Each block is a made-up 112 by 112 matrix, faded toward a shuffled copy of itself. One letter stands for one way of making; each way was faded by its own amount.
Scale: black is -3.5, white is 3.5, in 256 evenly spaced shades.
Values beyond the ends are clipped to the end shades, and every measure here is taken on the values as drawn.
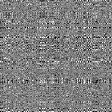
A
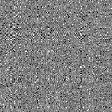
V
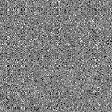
V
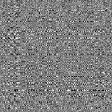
A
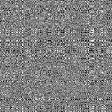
A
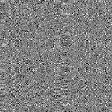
V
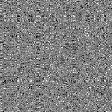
V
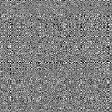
A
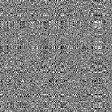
A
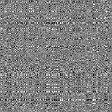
A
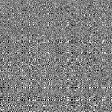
A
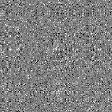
V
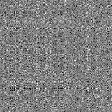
V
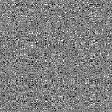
V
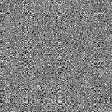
V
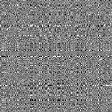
A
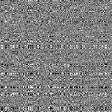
A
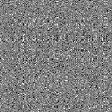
V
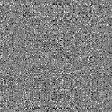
V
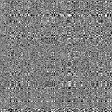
A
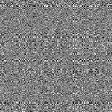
A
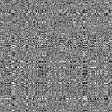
A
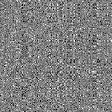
V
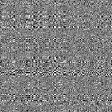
A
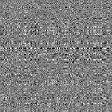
A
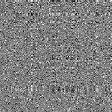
V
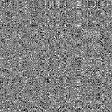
V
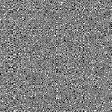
V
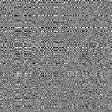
A
